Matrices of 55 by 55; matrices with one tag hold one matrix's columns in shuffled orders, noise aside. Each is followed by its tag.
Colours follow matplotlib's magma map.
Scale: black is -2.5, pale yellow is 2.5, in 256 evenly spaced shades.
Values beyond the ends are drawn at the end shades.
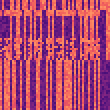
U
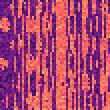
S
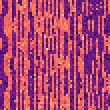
S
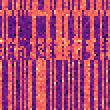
U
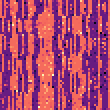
S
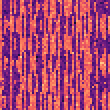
S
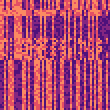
U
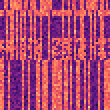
U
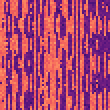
S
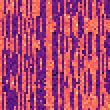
S
